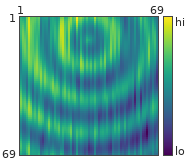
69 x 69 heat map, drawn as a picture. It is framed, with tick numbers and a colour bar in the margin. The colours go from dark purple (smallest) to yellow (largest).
Slope: up to the top left. Rings: centred on the top middle. Histogram: bell-shaped. Ninth with the lowest average: bottom right.
